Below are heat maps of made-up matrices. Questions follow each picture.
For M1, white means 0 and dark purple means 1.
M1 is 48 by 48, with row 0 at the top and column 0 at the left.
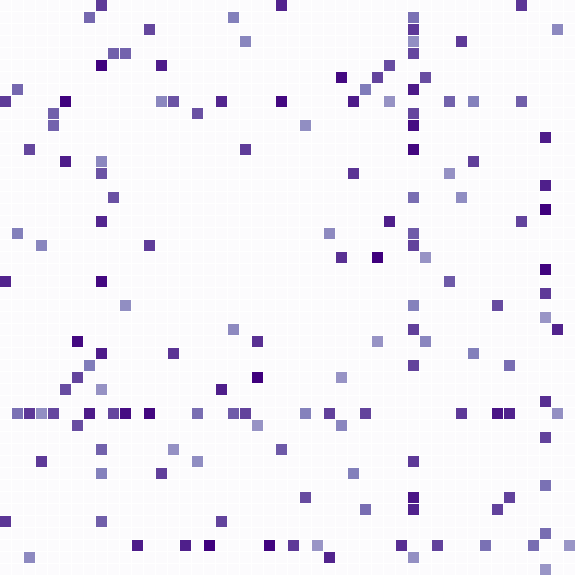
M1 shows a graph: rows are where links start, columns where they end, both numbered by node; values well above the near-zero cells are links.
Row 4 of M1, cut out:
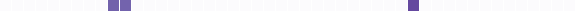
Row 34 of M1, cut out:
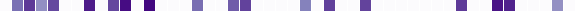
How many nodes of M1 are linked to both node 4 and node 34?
2
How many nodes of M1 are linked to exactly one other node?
11
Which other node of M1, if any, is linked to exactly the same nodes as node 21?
node 6
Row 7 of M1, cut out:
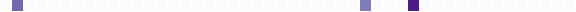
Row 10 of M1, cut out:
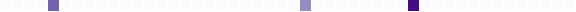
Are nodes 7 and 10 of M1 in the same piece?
yes
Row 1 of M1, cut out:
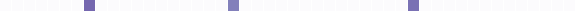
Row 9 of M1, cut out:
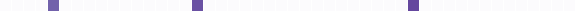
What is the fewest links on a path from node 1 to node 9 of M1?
2
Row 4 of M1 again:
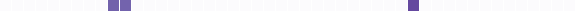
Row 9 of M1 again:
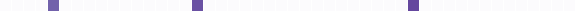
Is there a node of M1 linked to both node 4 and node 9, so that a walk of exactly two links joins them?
yes
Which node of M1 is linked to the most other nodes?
node 34
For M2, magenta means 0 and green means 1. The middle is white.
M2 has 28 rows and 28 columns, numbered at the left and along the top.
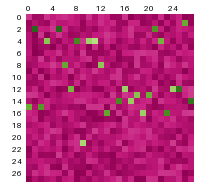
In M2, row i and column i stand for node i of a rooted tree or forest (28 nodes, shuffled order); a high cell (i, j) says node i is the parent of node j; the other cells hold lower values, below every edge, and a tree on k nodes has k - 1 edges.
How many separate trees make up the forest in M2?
2
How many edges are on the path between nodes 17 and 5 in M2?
4
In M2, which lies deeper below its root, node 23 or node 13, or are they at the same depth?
the same depth
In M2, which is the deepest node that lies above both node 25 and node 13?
12
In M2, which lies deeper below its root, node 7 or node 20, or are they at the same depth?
node 20
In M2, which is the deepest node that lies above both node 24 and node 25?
12
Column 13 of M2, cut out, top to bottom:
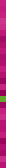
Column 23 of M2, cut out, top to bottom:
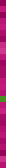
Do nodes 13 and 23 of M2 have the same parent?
yes
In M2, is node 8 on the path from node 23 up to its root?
yes
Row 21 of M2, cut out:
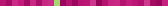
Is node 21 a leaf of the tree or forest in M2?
no
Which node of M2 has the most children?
4
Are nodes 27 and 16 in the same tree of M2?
no
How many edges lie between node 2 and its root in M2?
2
